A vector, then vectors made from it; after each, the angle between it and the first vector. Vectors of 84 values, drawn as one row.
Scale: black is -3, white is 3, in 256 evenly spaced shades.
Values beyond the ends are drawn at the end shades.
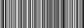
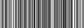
partly aligned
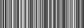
partly aligned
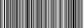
nearly opposite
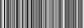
nearly opposite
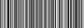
partly opposed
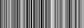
partly opposed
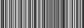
nearly parallel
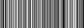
nearly parallel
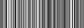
partly aligned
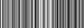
orthogonal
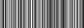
nearly parallel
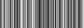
partly opposed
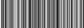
partly aligned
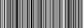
nearly opposite
